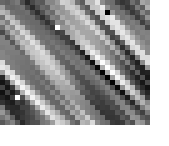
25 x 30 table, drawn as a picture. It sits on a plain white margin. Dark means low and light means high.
Overall the values sit about 50% of the way up the scale. Three lone cells stand out: two far higher and one far lower than their neighbours. Streaks slant down to the right. The middle right is the roughest part.
